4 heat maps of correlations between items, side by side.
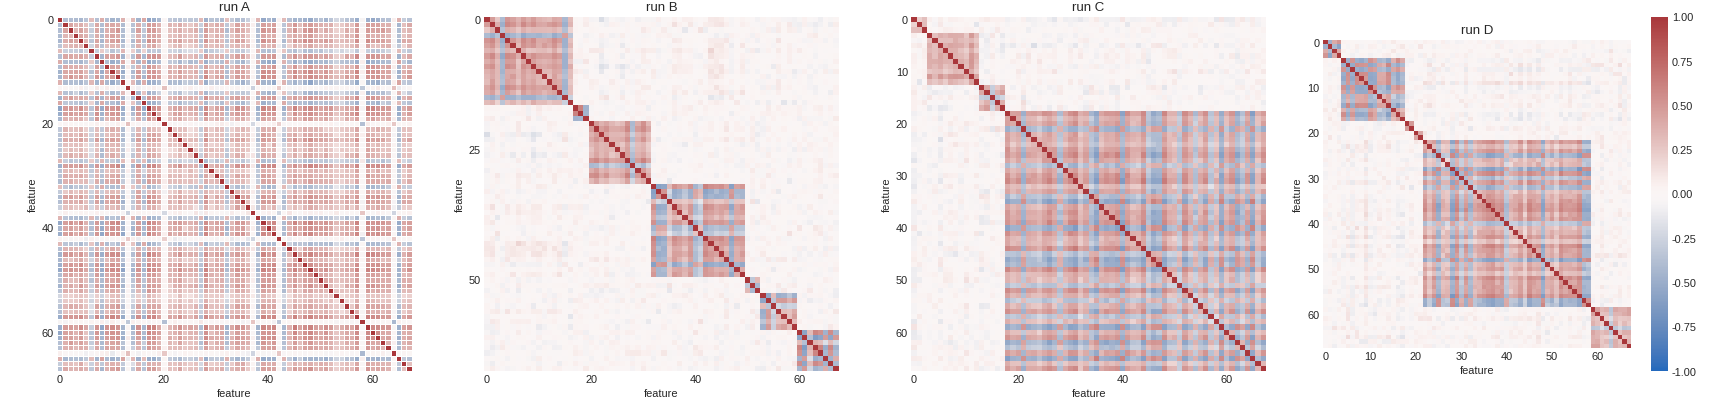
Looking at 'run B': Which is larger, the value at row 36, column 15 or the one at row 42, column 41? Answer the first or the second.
the first
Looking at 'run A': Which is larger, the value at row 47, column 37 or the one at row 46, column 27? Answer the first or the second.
the first
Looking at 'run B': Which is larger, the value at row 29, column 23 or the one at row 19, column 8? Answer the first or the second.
the first
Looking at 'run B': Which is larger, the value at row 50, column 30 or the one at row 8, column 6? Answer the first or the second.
the second
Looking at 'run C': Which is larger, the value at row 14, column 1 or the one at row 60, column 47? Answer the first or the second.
the first
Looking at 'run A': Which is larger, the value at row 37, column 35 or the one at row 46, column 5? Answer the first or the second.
the second
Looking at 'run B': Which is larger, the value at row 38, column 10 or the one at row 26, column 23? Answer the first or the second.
the second
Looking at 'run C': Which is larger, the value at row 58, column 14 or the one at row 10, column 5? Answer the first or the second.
the second
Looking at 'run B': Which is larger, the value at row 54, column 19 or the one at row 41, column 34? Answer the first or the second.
the second
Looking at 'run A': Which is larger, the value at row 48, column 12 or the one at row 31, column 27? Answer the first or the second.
the second
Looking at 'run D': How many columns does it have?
68
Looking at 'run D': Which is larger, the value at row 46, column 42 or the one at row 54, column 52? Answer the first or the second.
the second
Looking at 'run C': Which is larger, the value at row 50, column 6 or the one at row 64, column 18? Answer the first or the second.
the second
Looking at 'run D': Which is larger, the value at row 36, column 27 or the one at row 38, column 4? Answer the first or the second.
the first
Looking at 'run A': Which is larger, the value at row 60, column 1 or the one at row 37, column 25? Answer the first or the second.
the first
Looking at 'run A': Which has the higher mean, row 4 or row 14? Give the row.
4
